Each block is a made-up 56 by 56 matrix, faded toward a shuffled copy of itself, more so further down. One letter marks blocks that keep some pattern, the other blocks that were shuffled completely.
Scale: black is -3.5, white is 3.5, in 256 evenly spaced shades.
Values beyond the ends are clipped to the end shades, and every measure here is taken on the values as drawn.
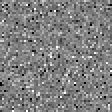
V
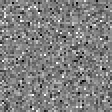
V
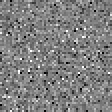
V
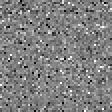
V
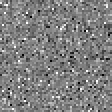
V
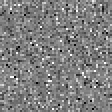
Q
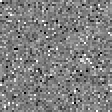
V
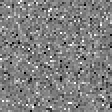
V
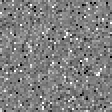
Q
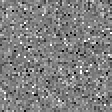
Q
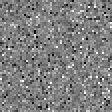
Q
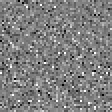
V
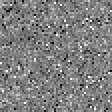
Q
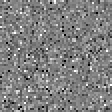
V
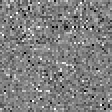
V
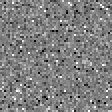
Q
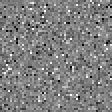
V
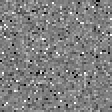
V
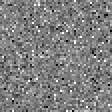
Q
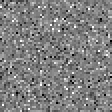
Q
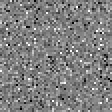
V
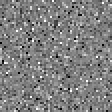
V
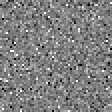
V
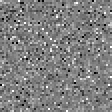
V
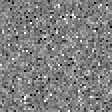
Q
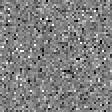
Q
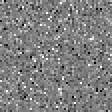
Q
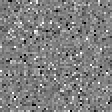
V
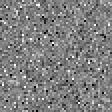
Q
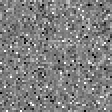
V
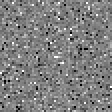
Q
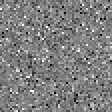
Q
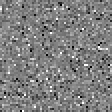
V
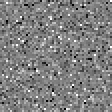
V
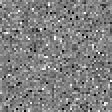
V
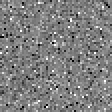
Q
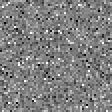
V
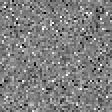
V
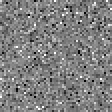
Q
